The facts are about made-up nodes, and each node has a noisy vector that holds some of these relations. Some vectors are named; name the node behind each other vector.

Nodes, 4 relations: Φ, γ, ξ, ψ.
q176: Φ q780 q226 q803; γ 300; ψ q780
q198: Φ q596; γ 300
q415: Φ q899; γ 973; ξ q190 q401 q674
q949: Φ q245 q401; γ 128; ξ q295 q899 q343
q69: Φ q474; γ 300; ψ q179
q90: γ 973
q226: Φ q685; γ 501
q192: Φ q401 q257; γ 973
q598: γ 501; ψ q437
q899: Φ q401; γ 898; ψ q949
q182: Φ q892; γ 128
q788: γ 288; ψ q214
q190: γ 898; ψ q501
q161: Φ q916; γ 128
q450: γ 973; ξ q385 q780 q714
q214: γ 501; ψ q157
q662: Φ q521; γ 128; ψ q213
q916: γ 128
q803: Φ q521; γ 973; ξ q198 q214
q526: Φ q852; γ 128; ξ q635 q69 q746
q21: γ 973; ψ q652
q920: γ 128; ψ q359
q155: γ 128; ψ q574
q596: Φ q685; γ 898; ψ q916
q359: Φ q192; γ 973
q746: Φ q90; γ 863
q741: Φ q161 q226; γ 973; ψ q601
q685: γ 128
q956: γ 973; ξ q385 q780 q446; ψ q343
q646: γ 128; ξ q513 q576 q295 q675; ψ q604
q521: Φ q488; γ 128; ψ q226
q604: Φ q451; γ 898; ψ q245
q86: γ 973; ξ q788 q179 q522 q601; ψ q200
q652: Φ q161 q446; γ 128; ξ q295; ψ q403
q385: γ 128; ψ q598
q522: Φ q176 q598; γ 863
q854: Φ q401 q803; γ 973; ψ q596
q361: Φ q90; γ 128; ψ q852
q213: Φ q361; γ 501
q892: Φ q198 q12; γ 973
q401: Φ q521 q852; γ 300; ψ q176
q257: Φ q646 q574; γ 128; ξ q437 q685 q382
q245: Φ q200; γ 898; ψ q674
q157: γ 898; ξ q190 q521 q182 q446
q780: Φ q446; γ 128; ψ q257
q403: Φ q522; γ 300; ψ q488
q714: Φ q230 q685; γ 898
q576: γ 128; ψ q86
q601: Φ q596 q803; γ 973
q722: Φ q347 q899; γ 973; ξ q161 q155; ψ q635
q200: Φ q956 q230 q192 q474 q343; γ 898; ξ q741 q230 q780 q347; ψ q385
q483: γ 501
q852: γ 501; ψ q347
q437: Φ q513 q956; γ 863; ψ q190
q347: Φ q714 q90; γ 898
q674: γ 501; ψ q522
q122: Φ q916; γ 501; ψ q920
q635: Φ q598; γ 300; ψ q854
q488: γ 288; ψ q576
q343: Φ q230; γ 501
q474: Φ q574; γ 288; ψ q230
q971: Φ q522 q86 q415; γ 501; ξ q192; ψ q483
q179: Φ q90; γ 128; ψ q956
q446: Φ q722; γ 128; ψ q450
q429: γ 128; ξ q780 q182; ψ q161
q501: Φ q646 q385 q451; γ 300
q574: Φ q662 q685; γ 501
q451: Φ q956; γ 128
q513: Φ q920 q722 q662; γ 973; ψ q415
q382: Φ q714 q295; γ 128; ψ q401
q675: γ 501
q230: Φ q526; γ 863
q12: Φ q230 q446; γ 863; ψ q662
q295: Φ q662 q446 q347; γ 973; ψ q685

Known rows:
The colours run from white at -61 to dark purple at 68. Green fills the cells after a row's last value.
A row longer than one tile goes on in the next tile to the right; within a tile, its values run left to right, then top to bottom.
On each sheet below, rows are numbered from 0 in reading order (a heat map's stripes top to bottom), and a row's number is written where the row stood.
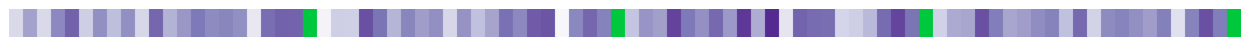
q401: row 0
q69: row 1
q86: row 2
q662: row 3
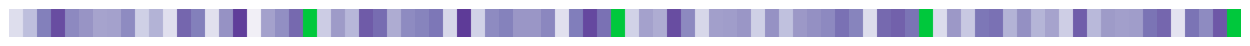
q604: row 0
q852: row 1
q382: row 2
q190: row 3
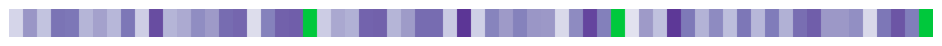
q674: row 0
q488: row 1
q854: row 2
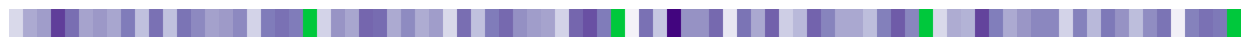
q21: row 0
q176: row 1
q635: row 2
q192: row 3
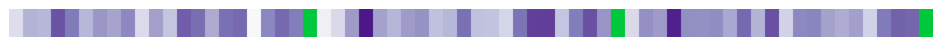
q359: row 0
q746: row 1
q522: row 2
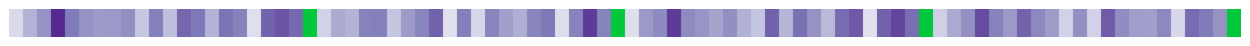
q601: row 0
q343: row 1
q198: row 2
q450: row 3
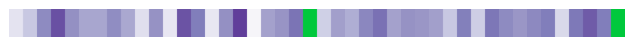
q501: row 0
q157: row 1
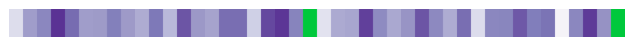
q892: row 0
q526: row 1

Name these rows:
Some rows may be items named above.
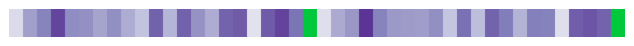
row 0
q198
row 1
q601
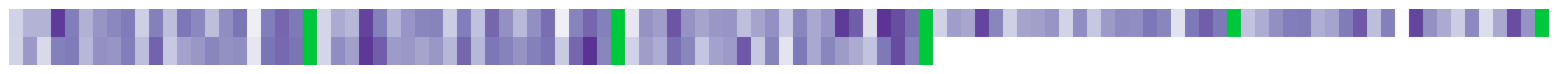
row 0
q192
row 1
q192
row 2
q182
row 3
q382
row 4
q646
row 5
q521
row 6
q596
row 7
q576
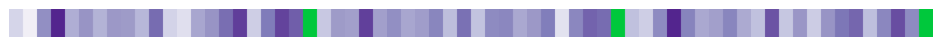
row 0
q179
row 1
q155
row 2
q90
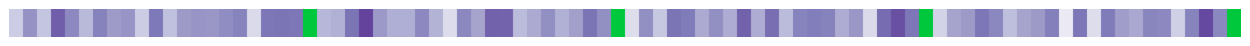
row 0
q446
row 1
q916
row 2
q415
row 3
q675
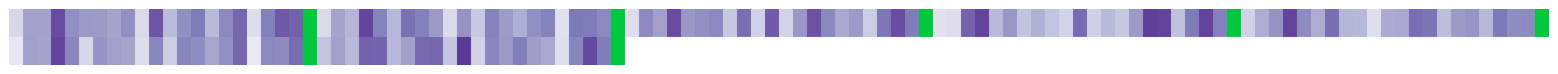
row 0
q214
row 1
q230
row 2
q971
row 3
q213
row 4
q741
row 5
q437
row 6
q488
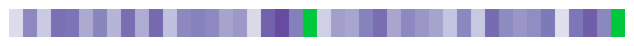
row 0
q415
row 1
q157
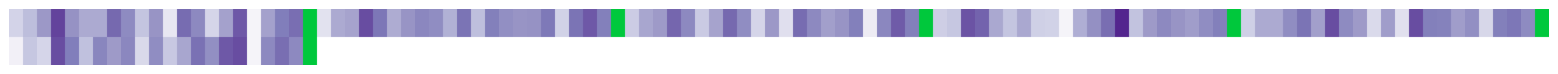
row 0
q451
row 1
q12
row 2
q257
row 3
q122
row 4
q200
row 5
q69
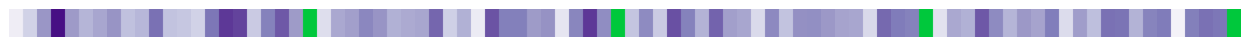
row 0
q746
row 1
q949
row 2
q780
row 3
q359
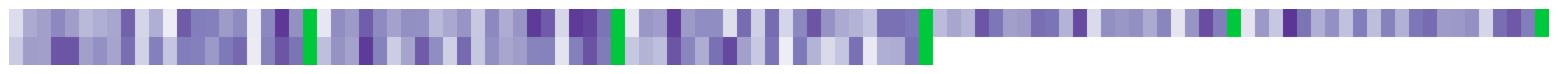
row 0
q949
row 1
q182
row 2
q403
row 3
q920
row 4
q854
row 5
q245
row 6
q685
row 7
q385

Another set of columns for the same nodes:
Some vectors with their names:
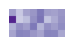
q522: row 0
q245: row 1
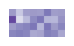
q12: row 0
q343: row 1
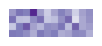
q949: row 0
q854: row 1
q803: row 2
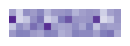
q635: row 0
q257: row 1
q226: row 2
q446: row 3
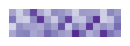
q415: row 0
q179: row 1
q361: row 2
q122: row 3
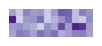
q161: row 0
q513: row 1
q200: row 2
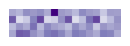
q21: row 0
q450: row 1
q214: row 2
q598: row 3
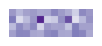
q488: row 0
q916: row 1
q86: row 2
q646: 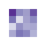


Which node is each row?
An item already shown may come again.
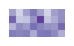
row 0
q854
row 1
q382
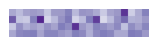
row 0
q674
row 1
q522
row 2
q257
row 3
q176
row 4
q521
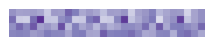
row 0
q437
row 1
q746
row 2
q451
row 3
q190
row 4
q382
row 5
q192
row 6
q382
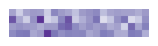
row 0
q182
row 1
q122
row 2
q601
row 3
q401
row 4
q852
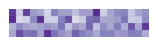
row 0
q429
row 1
q122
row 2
q788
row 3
q521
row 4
q69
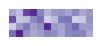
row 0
q652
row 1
q257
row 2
q359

